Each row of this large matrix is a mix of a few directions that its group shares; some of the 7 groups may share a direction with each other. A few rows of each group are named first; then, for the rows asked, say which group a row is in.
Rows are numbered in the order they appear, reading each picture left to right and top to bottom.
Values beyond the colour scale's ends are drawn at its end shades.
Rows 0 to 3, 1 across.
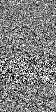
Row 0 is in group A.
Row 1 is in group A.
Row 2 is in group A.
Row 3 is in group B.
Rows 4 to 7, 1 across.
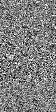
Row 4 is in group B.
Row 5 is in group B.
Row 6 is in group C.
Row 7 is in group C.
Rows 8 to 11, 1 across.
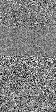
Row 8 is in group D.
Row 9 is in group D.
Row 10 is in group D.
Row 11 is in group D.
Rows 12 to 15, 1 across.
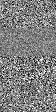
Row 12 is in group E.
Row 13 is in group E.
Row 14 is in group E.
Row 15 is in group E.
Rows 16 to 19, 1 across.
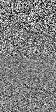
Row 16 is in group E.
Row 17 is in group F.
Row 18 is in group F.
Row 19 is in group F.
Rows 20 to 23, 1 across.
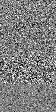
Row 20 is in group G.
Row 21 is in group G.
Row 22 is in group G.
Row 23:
E
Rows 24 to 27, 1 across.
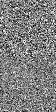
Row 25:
G
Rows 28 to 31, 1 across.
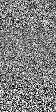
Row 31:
B
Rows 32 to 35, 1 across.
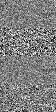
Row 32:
G
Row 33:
F
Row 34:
G
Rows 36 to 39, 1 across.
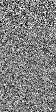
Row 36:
G
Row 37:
A
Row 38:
A
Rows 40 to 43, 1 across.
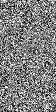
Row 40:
E
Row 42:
D
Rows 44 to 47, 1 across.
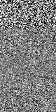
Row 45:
F
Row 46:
A
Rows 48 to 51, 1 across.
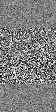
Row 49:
E
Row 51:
A
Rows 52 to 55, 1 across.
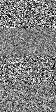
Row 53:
F
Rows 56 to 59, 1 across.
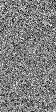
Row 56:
A
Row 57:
F
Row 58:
G
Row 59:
D
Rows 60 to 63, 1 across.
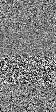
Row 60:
C
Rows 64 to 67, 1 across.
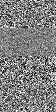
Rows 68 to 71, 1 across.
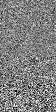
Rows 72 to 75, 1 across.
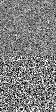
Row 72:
F
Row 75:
G
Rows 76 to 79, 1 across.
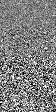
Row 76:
A
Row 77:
F
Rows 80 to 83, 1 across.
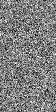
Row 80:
D
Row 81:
D
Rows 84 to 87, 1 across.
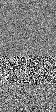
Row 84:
D
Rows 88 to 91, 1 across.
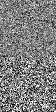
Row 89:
B
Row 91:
A
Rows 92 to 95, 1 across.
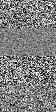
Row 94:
C
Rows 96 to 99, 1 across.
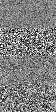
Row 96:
A
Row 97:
B
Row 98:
D
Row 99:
A
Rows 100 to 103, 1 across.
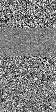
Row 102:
D
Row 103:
E
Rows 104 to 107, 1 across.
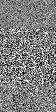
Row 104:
G
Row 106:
A
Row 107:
D
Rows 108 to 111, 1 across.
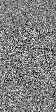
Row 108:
G
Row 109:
A
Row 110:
C
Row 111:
F
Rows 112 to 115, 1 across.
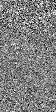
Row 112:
E
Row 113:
D
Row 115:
B
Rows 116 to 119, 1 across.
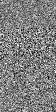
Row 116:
C
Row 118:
F
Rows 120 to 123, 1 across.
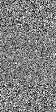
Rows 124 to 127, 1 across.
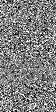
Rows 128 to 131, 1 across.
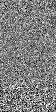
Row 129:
D
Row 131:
B
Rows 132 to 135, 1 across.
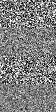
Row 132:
E
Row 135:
G
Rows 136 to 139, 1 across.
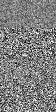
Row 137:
A
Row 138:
C
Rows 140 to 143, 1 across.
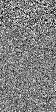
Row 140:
F
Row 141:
A
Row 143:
G
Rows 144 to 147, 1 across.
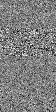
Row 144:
E
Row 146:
A
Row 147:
E
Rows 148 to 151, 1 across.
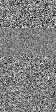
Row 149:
E
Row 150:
F
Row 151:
F
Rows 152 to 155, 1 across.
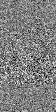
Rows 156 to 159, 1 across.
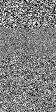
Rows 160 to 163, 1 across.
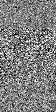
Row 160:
C
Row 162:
C
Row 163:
A
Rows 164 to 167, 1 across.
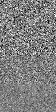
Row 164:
F
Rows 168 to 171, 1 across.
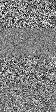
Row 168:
A
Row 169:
F
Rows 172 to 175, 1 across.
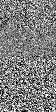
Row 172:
D
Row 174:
G
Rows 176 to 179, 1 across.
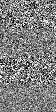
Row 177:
A
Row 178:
E
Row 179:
D
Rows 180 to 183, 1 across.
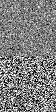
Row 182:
C
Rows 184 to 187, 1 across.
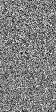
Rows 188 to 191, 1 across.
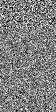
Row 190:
E
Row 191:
G
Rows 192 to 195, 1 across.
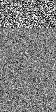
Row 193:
G
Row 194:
F
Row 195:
B
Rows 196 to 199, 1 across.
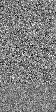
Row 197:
A
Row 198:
E
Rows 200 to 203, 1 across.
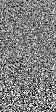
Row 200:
F
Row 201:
C
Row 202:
F
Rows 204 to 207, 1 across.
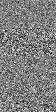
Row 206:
B
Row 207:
A
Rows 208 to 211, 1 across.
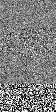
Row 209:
E
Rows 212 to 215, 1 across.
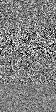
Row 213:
E
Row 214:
E
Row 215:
E
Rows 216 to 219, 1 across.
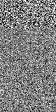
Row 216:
F
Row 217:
F
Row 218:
B
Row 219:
G
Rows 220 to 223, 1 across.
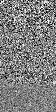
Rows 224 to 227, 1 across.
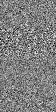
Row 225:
C
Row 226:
D
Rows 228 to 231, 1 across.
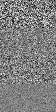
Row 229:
C
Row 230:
D
